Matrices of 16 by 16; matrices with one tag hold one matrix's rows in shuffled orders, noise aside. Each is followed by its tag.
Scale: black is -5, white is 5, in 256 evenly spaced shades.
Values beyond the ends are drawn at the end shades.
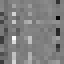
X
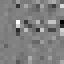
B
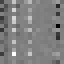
X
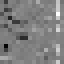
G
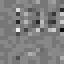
B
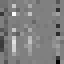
X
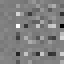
B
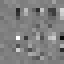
B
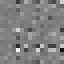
B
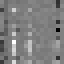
X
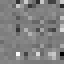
B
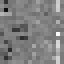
G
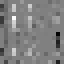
X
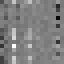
X
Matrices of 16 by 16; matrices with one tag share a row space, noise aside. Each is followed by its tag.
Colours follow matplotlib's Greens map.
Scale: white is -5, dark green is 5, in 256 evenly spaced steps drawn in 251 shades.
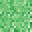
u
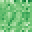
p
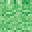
p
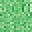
u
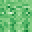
p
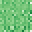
u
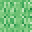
u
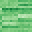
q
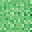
u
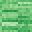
q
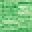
q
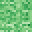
p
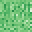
u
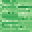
q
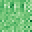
u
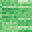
q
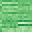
q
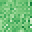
u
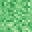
p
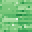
q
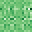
u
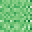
u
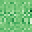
u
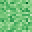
p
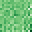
u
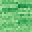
q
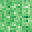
p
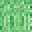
u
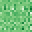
u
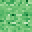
p
